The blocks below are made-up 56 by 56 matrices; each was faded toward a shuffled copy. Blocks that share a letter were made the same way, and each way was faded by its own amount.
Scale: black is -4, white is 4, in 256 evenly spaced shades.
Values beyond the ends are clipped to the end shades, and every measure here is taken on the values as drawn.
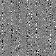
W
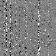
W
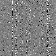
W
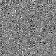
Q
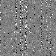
W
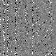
W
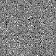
Q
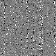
W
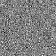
Q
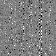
W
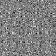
Q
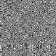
Q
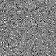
Q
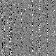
W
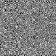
Q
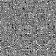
Q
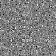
Q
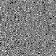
Q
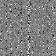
W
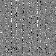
W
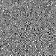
Q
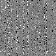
W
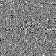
Q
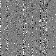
W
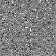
Q
